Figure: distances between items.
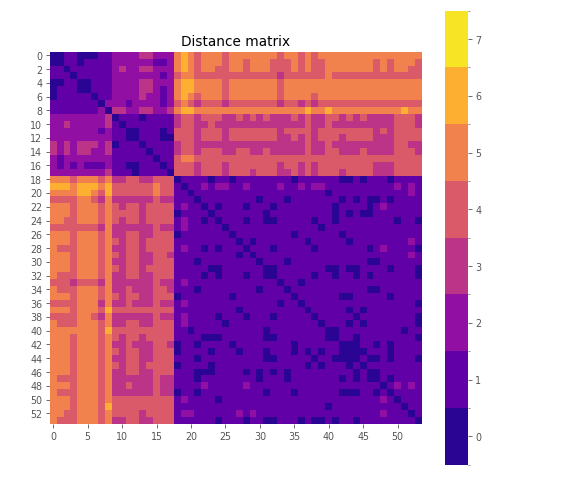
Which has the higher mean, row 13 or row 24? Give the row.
13
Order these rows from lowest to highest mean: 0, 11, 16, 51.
51, 16, 11, 0
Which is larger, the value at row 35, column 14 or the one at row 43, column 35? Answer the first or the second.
the first
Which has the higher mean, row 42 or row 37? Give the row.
37
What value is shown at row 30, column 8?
5
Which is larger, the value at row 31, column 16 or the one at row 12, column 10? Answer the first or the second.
the first
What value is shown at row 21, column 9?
3
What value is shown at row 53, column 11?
4
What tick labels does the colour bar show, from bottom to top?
0, 1, 2, 3, 4, 5, 6, 7
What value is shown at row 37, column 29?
1
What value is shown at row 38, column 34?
1
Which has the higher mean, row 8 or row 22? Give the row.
8
